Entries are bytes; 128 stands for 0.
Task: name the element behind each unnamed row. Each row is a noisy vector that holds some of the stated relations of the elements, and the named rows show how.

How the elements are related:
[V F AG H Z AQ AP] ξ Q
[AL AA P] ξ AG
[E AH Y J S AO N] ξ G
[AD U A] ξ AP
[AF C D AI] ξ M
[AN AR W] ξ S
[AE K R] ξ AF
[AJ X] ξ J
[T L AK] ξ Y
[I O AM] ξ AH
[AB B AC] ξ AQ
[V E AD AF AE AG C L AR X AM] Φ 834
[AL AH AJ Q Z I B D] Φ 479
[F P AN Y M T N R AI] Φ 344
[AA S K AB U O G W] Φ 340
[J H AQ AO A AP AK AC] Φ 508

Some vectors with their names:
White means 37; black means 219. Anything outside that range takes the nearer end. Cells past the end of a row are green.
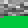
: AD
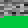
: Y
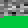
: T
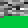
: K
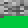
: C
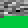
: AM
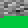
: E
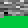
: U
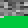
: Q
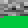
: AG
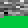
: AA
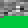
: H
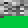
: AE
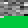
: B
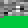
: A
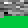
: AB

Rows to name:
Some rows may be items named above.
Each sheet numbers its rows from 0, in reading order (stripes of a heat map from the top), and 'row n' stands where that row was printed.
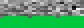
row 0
V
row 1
C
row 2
R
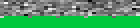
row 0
B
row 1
M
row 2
H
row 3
I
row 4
AK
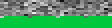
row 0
Z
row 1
AF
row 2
AJ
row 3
J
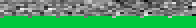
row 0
M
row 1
AI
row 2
N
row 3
V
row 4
AH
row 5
I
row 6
AL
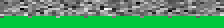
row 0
AK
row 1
P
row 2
D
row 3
R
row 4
W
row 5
F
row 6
O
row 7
AO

